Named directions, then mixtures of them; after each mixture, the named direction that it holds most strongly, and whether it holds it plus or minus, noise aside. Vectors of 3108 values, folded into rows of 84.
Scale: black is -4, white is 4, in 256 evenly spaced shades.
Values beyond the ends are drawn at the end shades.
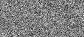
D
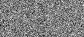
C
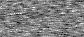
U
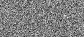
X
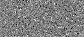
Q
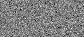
Q, minus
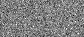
Q, minus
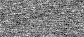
U, plus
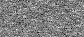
Q, plus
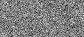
D, plus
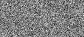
D, plus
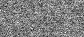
D, minus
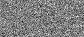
D, minus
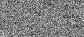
D, plus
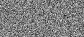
X, minus
